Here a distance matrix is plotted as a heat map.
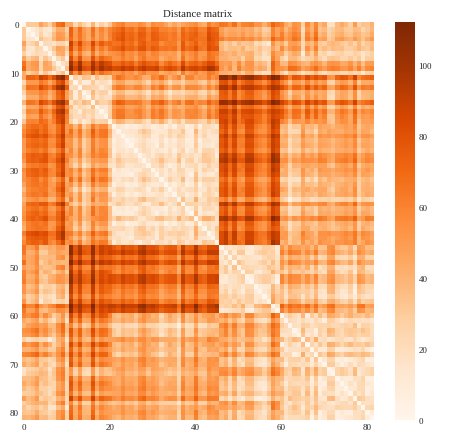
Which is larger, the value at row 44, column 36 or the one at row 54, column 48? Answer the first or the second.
the first
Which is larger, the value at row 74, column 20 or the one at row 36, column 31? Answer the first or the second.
the first
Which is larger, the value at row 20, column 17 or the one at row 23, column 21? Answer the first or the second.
the first
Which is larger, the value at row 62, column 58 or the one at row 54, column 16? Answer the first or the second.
the second
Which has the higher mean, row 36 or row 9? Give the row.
9
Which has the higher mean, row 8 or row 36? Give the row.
8
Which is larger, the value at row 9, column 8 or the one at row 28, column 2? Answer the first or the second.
the second
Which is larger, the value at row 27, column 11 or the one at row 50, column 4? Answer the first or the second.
the first
